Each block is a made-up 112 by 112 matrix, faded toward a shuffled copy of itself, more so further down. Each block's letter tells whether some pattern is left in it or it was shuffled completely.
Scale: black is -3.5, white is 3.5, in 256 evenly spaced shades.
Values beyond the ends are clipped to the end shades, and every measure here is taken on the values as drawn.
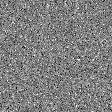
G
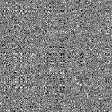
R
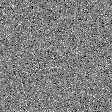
G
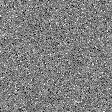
G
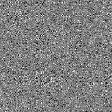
R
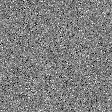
G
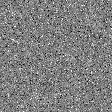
G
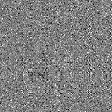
R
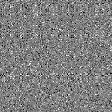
R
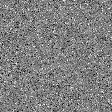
G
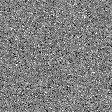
G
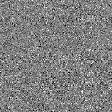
R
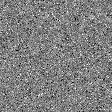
G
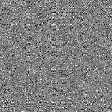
R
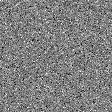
G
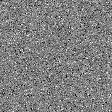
G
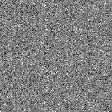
R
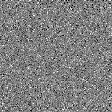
R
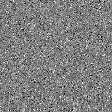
R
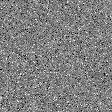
G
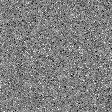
G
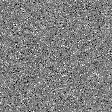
G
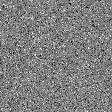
G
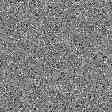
R
